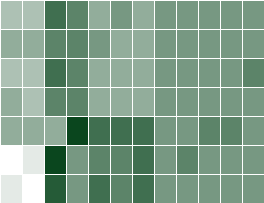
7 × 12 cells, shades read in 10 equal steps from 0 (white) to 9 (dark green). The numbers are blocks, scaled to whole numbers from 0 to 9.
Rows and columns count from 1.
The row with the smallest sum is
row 4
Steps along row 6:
up up down up same up down up down same same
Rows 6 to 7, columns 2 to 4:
1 9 5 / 0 8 5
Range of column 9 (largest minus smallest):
1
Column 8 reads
5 5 5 5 5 5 5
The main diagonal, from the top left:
3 4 7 6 7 6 7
